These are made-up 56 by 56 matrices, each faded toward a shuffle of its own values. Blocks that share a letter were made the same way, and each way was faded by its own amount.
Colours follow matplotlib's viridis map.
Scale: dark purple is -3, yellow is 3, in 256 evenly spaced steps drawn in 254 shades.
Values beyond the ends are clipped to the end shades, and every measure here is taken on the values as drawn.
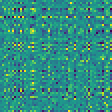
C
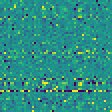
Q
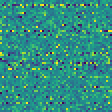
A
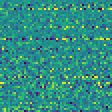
A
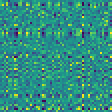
C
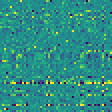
Q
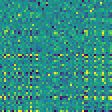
C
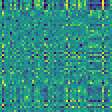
C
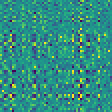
C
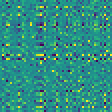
C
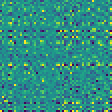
C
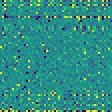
Q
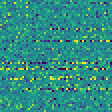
A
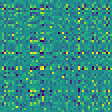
C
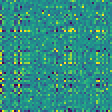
C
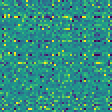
Q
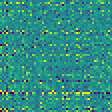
Q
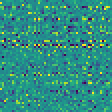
Q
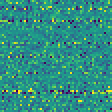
A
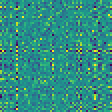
C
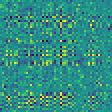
C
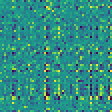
C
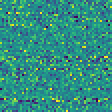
A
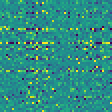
Q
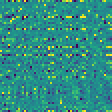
Q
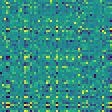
C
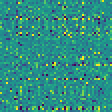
Q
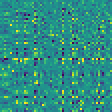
C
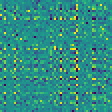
C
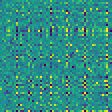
C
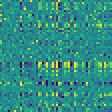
C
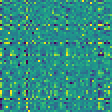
C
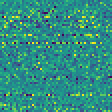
A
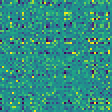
Q
